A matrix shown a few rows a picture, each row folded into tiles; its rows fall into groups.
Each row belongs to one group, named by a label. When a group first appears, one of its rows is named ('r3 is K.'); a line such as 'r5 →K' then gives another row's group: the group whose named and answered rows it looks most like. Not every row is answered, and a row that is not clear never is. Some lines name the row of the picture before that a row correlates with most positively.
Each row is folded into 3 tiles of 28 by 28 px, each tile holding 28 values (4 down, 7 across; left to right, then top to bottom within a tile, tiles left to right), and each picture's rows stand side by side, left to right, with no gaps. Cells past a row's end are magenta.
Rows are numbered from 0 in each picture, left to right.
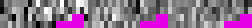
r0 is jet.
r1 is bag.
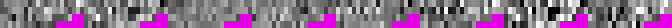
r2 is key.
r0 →jet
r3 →bag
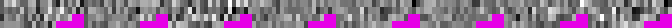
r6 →jet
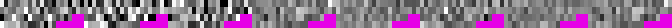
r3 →jet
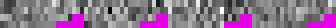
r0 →key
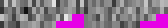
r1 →jet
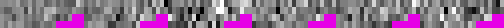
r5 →bag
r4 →jet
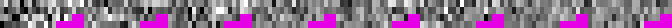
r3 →bag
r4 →key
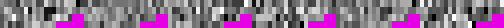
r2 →jet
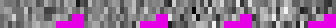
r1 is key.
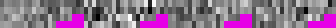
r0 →bag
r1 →key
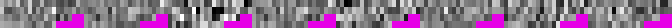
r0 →jet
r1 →jet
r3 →jet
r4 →key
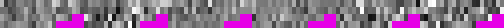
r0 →key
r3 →bag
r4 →key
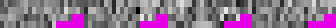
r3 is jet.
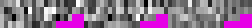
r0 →jet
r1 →key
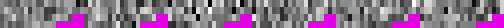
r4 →jet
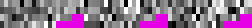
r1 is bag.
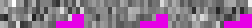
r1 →jet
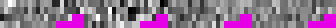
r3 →key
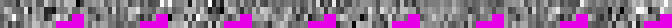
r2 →bag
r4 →key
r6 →jet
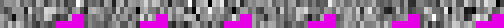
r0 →jet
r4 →bag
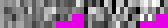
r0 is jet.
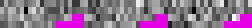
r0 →bag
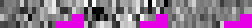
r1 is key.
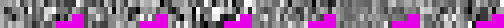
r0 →jet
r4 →key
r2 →jet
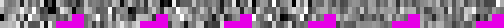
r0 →bag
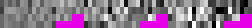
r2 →bag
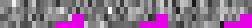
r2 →key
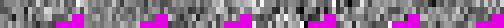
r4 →key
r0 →jet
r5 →key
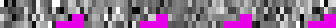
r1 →bag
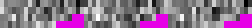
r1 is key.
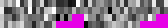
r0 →jet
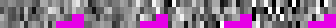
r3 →bag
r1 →key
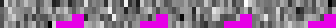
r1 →bag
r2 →jet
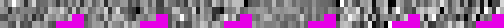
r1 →bag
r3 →bag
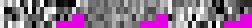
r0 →jet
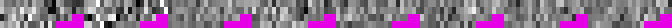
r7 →key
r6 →key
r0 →bag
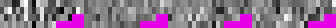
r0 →key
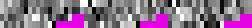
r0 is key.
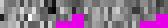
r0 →bag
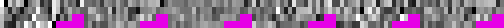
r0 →key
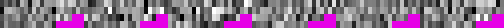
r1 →key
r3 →key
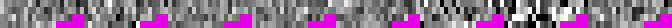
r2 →key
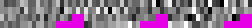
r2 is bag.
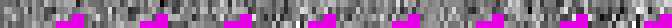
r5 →bag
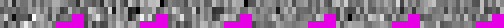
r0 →key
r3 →bag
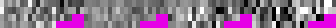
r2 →bag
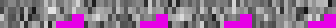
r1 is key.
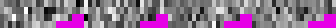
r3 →bag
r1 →bag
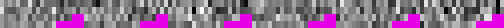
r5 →bag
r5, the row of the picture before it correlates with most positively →3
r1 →key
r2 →bag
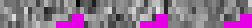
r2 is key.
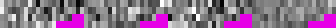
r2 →bag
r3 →jet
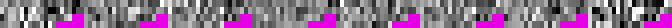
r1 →jet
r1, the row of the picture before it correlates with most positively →1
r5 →jet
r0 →bag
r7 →jet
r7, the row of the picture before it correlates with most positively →1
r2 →jet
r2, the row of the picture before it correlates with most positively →0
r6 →bag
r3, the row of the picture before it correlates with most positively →0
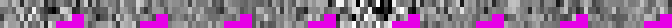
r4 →bag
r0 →bag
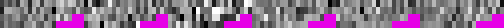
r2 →jet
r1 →key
